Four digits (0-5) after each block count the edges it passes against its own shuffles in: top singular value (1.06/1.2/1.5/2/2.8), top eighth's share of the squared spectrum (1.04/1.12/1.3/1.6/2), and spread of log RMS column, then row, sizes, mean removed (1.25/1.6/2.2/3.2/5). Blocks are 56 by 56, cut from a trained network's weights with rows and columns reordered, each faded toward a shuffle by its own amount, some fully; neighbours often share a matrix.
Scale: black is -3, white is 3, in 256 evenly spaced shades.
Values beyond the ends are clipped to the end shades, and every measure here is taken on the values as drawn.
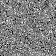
0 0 0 0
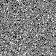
0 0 0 0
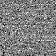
3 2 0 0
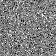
0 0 0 0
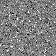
0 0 0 0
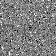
0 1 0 0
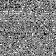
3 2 0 1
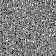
0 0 0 0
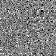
2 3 1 2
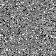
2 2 1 1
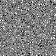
2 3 1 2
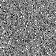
0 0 0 0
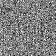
2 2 0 0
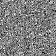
1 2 0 1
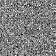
2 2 0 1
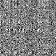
3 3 1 2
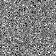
2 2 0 1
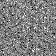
1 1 0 0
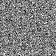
1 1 0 0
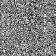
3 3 1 1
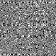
3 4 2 2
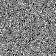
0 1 0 0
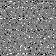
3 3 0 2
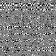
4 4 0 3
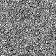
1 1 0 0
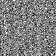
2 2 0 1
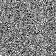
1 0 0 0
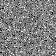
1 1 0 0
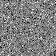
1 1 0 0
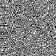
3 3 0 2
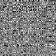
3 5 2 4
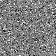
1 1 0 0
